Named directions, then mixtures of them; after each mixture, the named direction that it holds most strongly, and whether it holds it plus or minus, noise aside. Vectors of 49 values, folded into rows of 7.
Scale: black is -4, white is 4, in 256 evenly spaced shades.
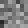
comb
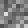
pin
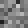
comb, plus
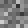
pin, plus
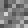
pin, plus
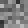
comb, plus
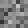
pin, minus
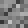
pin, minus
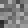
comb, plus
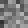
comb, plus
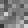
pin, plus
